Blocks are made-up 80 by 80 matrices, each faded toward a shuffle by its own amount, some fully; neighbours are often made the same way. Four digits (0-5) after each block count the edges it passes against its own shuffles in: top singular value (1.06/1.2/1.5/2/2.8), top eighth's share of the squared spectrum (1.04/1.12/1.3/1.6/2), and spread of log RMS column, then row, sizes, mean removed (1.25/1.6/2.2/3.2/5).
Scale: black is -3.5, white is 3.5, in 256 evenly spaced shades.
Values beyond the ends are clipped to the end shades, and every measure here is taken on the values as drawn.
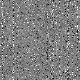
2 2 3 0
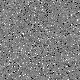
0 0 0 0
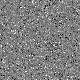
0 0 0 0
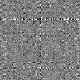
4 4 2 3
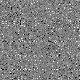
3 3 1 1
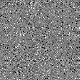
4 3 1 2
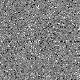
3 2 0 1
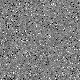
2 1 0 0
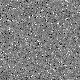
0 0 0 0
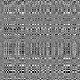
5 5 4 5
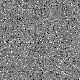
3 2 0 2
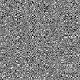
4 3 2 2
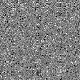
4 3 1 1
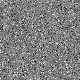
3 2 0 0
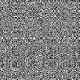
4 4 2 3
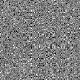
4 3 2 2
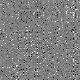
4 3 2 1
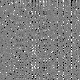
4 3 2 2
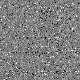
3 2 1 1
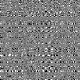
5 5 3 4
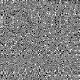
4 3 2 2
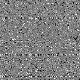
4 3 1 2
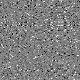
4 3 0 2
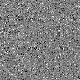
3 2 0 1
